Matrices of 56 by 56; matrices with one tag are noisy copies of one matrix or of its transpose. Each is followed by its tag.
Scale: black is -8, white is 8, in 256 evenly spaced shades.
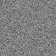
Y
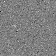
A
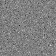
Y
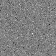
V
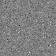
Y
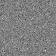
Y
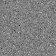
Y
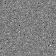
Y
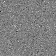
A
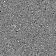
A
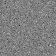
Y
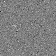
A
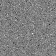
V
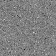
V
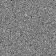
A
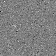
A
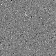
A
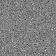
Y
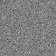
Y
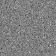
Y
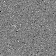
A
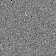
A
